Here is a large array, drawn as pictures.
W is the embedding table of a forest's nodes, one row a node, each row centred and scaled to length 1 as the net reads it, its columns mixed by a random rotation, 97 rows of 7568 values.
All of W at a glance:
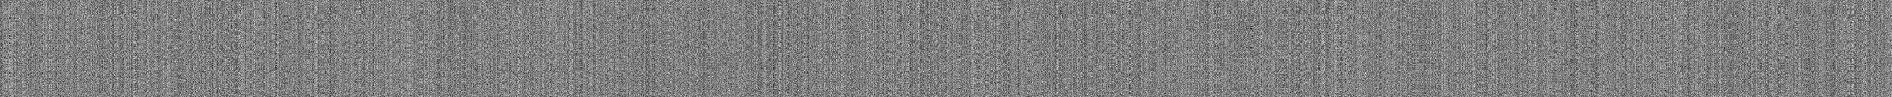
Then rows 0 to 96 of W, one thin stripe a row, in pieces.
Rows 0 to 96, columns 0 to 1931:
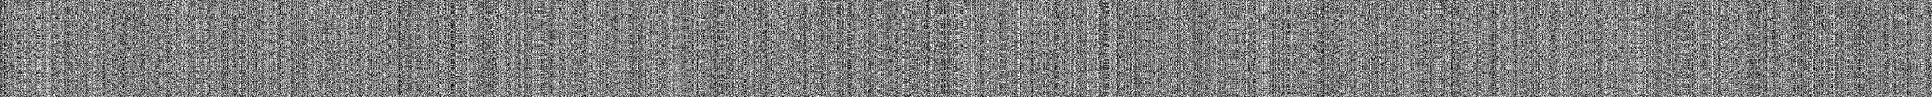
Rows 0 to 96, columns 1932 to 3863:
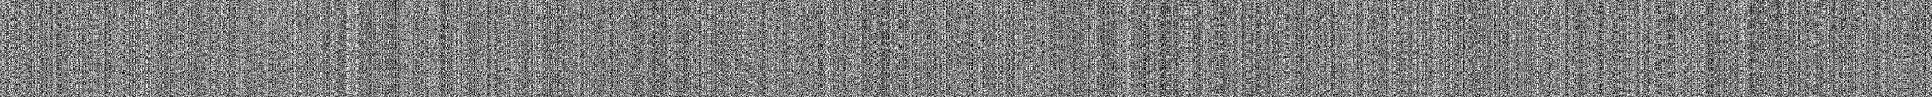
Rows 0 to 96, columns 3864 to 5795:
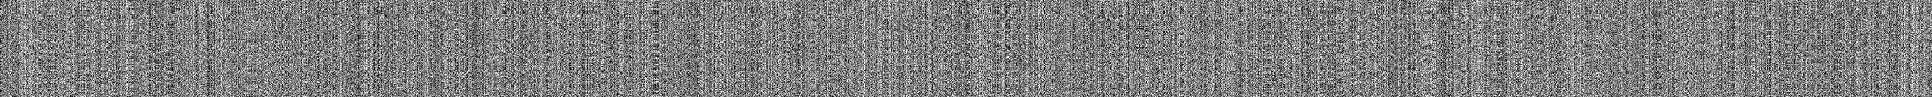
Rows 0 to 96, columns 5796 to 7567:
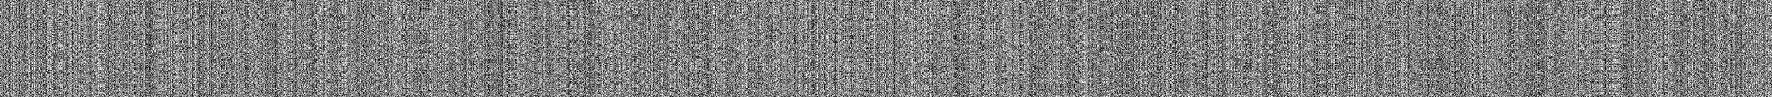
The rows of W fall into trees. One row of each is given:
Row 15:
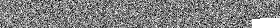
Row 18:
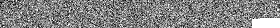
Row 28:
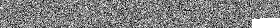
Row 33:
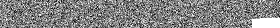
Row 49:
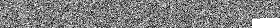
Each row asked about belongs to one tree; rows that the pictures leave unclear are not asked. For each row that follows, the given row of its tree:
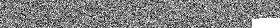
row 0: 33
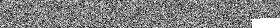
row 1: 28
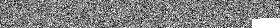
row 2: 18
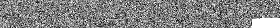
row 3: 49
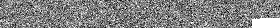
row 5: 28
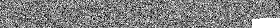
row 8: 33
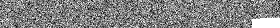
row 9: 33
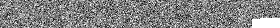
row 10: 49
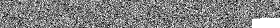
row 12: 49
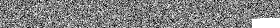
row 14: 18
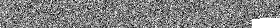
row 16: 15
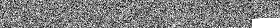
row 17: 18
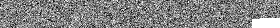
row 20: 28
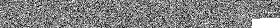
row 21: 49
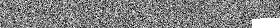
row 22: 15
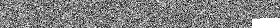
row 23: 49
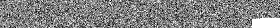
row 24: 49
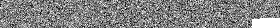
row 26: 28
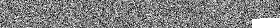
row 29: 15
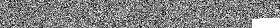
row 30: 18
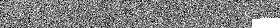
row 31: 49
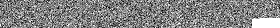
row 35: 18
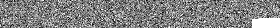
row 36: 18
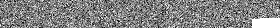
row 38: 18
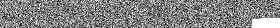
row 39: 49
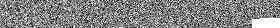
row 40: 15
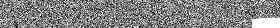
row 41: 33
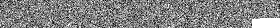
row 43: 18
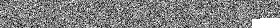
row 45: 49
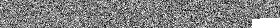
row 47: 28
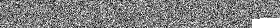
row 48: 28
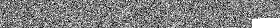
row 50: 18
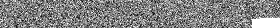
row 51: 33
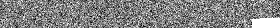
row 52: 33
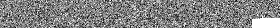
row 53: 49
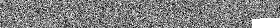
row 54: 15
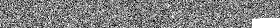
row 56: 18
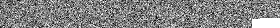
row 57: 18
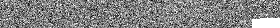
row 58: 33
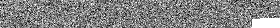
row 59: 49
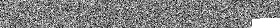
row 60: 49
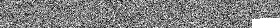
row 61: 28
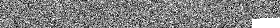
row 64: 33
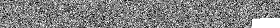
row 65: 49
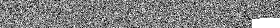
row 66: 15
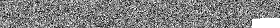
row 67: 49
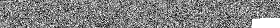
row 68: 49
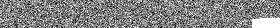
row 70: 33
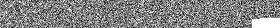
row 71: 15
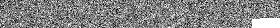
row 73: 18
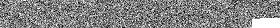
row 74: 49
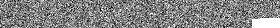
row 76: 18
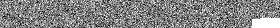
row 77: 49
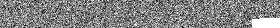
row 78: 15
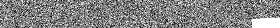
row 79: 33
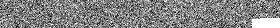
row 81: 33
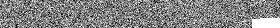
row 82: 33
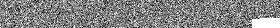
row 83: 15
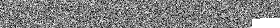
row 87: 49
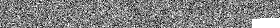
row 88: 18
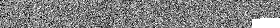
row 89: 49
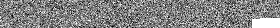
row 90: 28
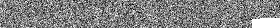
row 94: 15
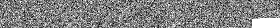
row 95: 18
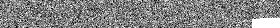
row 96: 33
